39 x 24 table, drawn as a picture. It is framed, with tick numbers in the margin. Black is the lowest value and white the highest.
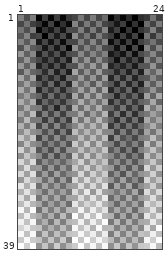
The top right is the ninth with the lowest average. Upright stripes repeat 2 times across the table. Overall the values sit about 50% of the way up the scale. The field climbs toward the bottom.
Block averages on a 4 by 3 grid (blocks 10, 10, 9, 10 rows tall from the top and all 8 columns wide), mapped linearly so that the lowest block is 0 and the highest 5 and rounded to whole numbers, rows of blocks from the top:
0 1 0 / 2 2 1 / 3 4 3 / 4 5 4
